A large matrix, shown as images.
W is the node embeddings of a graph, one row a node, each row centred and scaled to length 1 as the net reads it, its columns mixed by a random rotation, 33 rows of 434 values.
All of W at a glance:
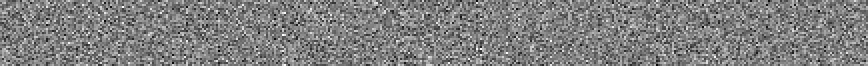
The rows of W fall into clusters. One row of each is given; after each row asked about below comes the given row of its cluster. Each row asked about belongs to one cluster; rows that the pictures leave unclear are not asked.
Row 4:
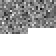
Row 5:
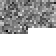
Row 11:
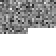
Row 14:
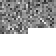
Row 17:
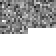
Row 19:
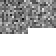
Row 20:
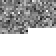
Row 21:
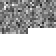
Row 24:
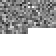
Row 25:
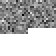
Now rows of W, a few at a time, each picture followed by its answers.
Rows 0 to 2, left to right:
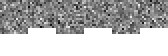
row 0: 21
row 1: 24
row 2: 14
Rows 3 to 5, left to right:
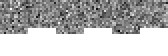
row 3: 11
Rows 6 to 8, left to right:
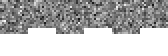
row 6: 25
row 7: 19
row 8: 21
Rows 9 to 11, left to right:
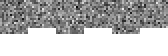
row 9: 19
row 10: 24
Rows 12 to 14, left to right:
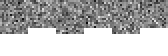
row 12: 19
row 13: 14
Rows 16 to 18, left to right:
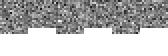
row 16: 4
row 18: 5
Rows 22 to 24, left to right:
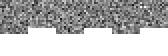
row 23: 25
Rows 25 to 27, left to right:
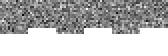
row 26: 21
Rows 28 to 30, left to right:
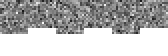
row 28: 20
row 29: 17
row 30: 5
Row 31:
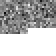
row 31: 4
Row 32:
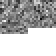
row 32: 20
